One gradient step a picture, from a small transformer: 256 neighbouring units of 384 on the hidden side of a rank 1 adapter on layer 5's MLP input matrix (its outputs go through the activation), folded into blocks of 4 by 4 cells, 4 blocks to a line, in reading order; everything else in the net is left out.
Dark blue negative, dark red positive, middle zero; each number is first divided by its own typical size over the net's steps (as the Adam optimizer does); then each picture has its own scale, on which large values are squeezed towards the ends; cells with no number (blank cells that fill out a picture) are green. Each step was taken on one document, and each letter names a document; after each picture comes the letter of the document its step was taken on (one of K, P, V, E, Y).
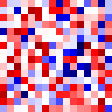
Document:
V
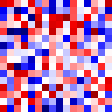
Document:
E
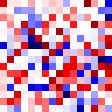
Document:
V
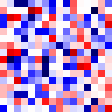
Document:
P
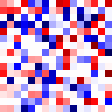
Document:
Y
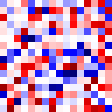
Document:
V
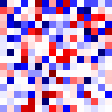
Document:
Y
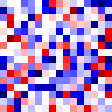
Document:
V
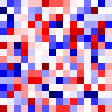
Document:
P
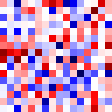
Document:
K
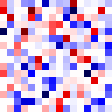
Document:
P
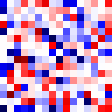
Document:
Y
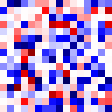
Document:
E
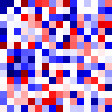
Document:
P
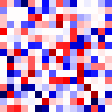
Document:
K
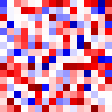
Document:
V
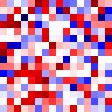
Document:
Y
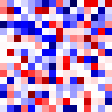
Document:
Y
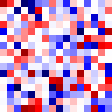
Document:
P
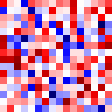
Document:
K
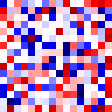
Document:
V
